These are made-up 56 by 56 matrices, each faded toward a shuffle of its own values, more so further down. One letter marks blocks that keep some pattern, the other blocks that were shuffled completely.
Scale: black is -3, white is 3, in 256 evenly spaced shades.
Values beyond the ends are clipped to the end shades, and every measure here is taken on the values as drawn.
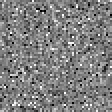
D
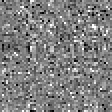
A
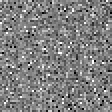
D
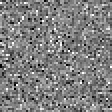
D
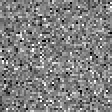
D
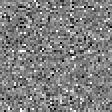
A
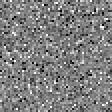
D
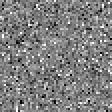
D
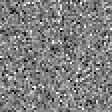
D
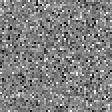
D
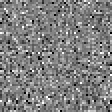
A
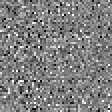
A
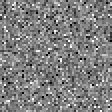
D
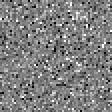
D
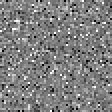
D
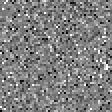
D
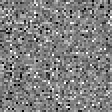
A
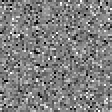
D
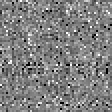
A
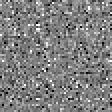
A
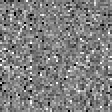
A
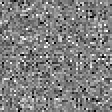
A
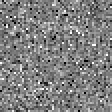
D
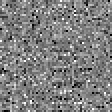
A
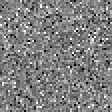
D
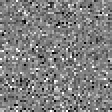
A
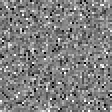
D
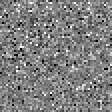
D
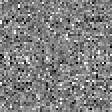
A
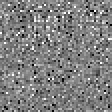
A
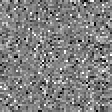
A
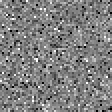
D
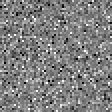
D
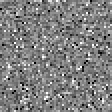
D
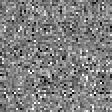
A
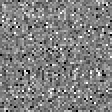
A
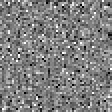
A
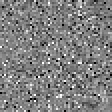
A
